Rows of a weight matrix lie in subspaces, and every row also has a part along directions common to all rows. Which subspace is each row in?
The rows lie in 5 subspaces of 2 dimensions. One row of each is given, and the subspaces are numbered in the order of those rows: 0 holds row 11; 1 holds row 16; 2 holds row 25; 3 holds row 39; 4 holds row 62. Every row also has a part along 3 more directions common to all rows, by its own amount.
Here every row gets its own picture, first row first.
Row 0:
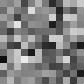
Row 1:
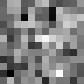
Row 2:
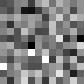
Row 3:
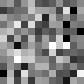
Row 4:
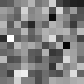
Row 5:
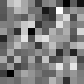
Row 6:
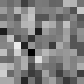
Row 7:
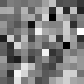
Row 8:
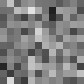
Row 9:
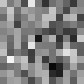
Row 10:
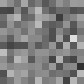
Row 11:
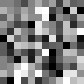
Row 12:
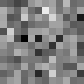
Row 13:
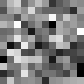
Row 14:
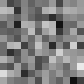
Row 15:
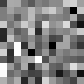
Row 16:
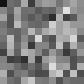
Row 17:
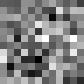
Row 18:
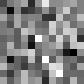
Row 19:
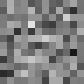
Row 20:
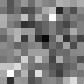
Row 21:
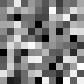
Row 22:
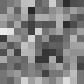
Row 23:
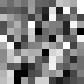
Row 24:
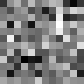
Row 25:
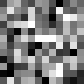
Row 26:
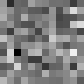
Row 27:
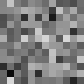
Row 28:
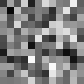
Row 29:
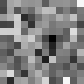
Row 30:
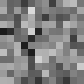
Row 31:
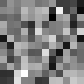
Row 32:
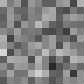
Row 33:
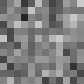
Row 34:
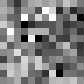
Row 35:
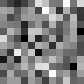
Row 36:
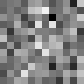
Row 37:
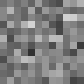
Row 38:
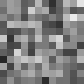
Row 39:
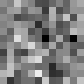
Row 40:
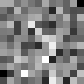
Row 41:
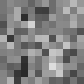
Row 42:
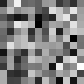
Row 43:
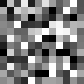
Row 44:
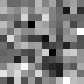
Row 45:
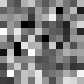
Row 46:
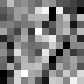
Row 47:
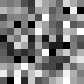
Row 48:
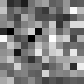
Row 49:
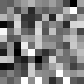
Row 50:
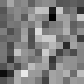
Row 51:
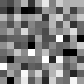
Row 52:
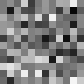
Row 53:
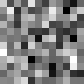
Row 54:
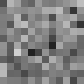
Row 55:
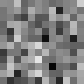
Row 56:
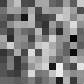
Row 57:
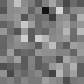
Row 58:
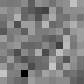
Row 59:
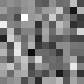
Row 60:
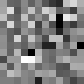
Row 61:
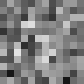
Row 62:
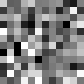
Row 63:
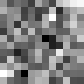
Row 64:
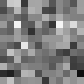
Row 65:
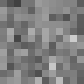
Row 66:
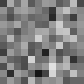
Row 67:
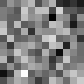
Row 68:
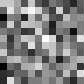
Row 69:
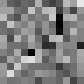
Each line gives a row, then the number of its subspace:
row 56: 3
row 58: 0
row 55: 3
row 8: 1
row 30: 4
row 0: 2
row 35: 3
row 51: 1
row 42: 3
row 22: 4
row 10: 3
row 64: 2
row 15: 4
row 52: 1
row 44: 0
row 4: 0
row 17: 3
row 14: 2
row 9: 1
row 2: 1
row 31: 0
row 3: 0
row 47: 0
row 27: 1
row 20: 1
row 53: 1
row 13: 2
